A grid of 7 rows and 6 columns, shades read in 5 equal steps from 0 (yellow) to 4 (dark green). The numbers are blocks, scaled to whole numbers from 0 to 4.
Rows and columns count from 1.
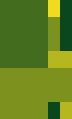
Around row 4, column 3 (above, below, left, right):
3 2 3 3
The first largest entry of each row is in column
6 6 6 1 1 1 5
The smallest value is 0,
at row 1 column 5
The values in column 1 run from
2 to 3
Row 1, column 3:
3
